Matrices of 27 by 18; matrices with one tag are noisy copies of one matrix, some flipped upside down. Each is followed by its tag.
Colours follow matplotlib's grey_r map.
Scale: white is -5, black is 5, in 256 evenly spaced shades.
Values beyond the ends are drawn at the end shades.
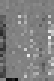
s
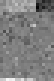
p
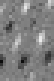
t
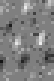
t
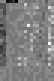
s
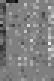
s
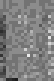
s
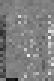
s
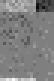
p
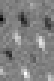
t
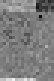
p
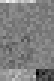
p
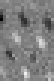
t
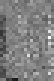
s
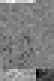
p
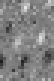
t
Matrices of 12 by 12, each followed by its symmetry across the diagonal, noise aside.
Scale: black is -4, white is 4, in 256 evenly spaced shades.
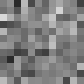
antisymmetric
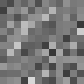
symmetric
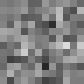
antisymmetric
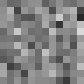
neither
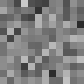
neither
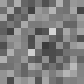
symmetric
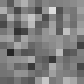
antisymmetric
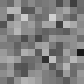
neither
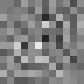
antisymmetric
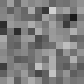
neither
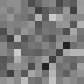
symmetric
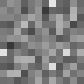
symmetric
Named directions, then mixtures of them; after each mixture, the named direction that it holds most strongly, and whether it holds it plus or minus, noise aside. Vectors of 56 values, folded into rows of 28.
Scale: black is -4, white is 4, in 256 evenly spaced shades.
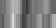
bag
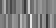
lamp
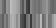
bag, plus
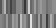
lamp, plus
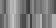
bag, plus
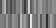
lamp, plus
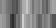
bag, minus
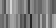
lamp, minus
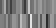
lamp, plus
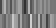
lamp, plus
